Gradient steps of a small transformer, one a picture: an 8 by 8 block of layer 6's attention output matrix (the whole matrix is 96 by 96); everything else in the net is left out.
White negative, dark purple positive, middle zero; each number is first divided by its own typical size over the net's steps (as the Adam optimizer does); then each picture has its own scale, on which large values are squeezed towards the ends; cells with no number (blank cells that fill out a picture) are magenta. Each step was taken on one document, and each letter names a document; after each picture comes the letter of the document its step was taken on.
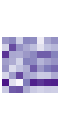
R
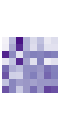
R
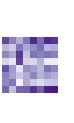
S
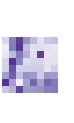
R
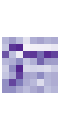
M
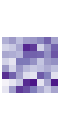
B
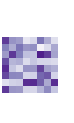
B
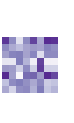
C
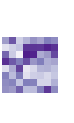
M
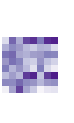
C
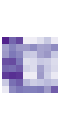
B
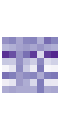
C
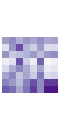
S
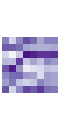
M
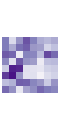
M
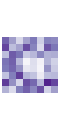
M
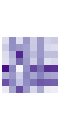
R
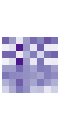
R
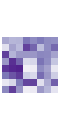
B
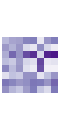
C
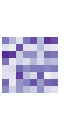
R
